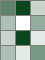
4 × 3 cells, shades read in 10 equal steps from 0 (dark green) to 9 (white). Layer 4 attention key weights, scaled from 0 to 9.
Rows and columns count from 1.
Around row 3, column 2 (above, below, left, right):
9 8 7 8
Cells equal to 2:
0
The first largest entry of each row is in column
3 2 3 2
